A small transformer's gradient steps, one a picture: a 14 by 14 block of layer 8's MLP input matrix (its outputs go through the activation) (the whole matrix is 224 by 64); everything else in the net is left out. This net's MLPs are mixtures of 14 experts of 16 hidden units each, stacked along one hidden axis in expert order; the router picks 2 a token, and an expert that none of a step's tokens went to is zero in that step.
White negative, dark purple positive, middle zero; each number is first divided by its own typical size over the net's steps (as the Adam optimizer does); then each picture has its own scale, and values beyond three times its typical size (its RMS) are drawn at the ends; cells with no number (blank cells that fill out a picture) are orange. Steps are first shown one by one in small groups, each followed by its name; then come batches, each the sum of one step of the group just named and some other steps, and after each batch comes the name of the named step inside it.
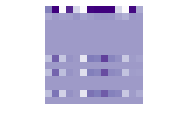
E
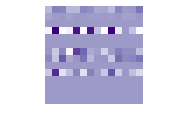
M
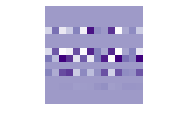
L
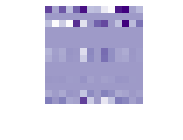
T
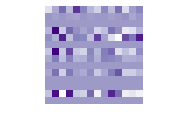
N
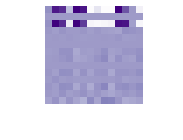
L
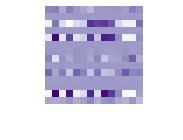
E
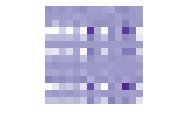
T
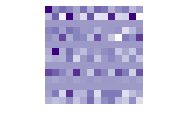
N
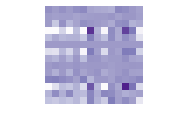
T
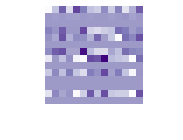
N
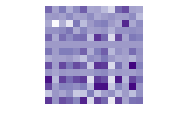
T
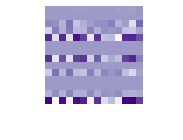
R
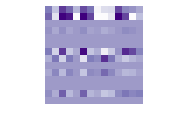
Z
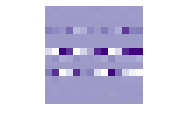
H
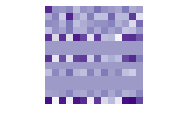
R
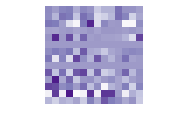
Z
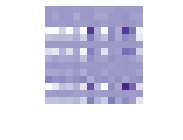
Z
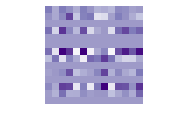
Z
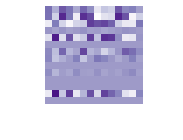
Z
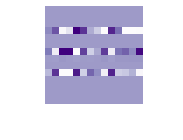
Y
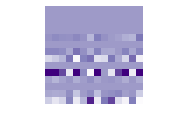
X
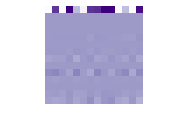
X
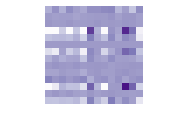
X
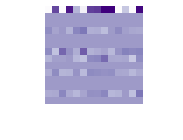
Y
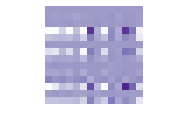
X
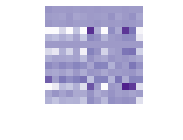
Y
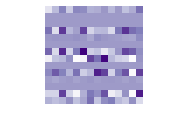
X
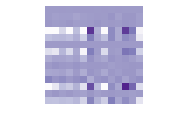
Y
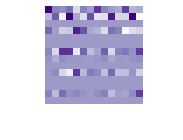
Y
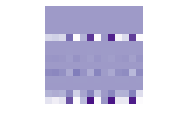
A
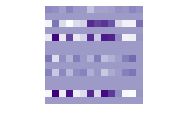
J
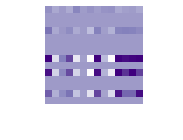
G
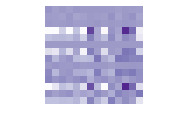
G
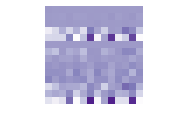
A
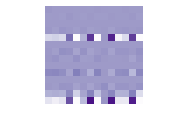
A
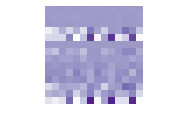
A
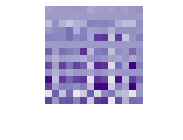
J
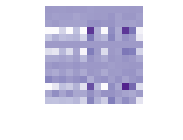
J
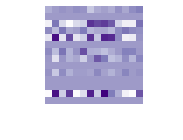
J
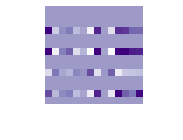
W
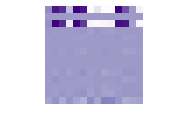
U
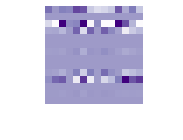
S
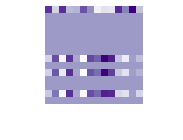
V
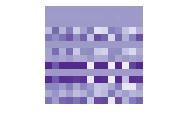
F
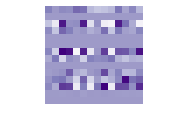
S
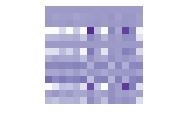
F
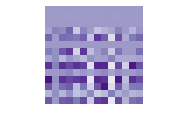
F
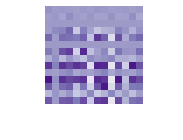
F
